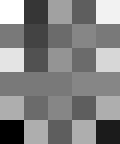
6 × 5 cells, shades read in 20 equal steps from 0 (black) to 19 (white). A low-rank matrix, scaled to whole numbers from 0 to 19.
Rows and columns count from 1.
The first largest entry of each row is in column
1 4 1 4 1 2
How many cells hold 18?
1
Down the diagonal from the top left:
19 5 11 10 13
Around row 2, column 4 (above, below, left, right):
7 8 8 9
